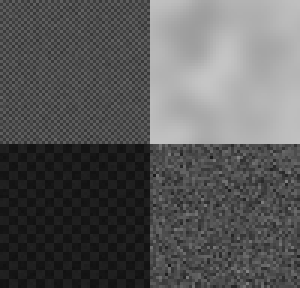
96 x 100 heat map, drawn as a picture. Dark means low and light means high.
It is made of 2 by 2 panels. Panel 1,1: low, checkered. Panel 1,2: high, smooth, faint in contrast. Panel 2,1: very low, checkered, faint in contrast. Panel 2,2: low, fine-grained.
